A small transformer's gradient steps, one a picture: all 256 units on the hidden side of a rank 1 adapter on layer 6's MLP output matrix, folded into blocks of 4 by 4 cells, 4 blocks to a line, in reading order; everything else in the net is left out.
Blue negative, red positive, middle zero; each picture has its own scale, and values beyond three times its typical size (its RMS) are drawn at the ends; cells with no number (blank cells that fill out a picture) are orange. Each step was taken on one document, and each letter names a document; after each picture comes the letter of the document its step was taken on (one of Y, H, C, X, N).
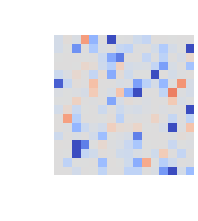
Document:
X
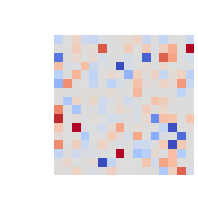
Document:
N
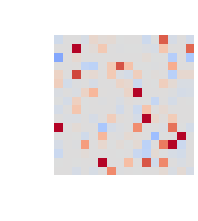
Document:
N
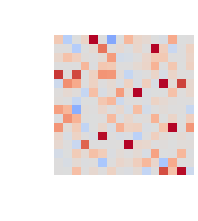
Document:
X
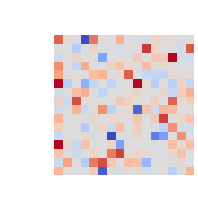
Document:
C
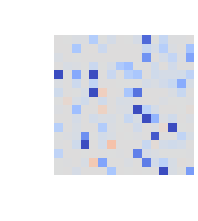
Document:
N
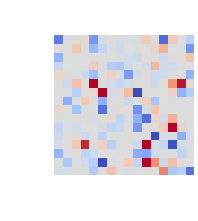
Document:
N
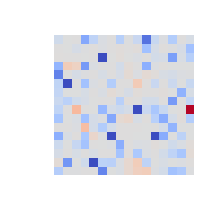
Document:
C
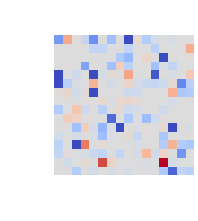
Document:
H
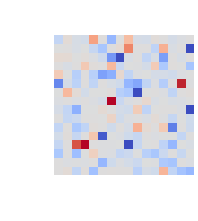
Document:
X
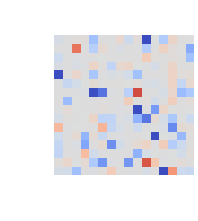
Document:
N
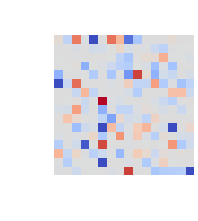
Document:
H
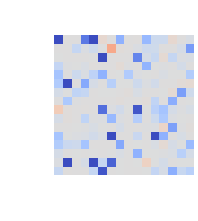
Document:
C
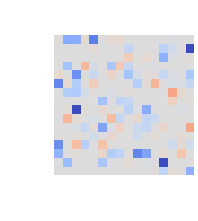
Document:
H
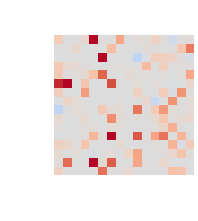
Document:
C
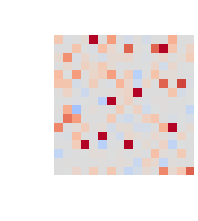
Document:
X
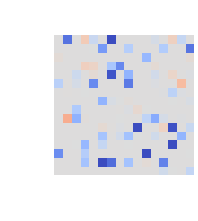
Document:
H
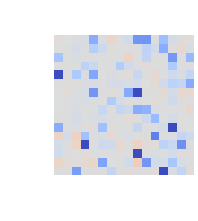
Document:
N
